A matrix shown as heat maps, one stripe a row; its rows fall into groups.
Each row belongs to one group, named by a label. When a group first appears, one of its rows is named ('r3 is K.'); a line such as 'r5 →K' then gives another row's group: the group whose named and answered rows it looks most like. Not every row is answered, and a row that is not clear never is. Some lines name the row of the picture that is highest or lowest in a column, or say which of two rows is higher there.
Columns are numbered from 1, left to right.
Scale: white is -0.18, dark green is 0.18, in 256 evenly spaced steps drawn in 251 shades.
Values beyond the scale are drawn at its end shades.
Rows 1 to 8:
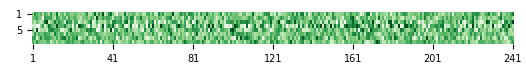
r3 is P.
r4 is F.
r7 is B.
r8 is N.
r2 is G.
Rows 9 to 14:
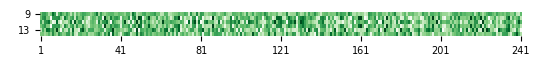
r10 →G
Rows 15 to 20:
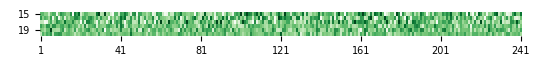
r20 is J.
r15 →P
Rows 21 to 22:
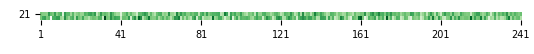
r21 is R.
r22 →G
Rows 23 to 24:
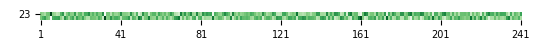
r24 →G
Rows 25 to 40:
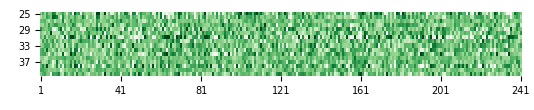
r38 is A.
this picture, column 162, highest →25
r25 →P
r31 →R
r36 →F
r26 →P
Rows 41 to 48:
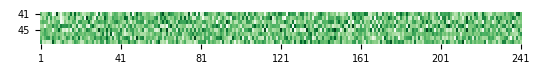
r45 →J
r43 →J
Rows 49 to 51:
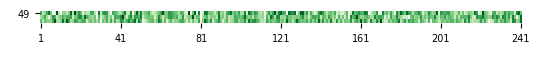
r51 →P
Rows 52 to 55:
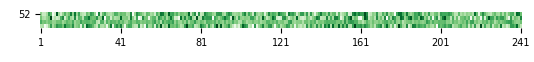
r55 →F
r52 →F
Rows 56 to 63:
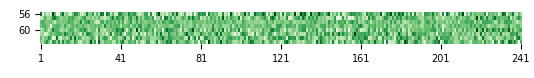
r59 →G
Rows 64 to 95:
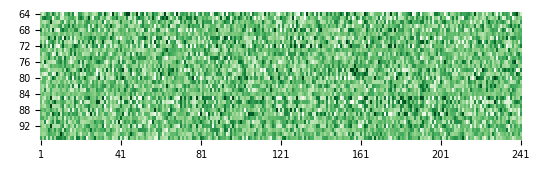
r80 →P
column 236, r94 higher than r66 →No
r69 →N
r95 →B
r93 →R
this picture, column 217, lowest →80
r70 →R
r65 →J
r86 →P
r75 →R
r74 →F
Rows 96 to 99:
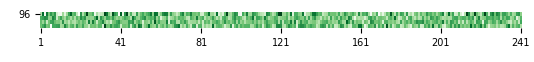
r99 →G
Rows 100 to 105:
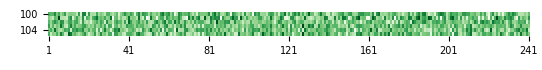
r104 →A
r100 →A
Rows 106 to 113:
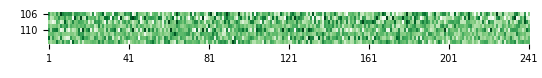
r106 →B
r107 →N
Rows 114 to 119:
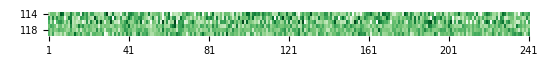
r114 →P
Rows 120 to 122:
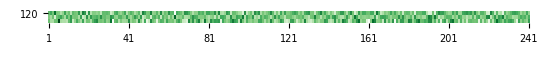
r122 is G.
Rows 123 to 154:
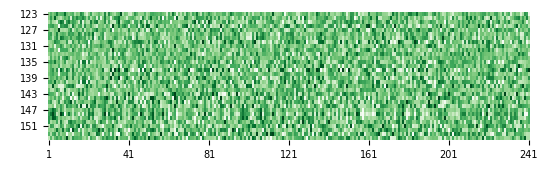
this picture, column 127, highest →144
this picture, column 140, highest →153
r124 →A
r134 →J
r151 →P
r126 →G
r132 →G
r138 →G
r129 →B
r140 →A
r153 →N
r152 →R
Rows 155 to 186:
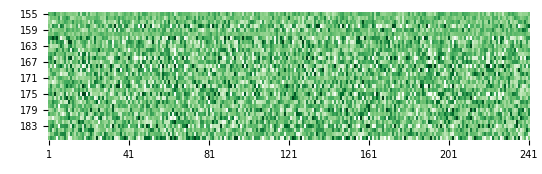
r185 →P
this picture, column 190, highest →158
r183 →G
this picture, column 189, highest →161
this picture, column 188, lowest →161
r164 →R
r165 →A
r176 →B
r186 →J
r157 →F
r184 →B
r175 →A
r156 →J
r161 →J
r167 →A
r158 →N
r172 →F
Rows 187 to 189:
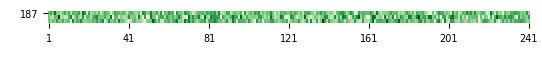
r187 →A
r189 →R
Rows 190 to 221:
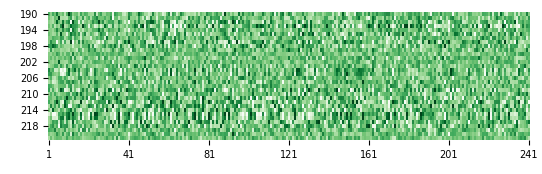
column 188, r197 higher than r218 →Yes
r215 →F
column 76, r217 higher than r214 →Yes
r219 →A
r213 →J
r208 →N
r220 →R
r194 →R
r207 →F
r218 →G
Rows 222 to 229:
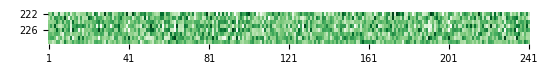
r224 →R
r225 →A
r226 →R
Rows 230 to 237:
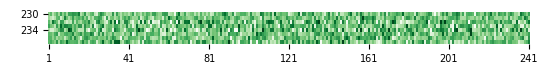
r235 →B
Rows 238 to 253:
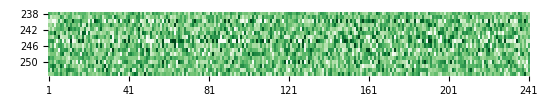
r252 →B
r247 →G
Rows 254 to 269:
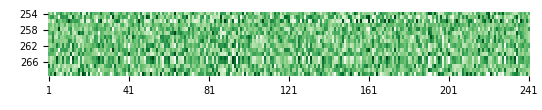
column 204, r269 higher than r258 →No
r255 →G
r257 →N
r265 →R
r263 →G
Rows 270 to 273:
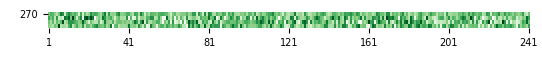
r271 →B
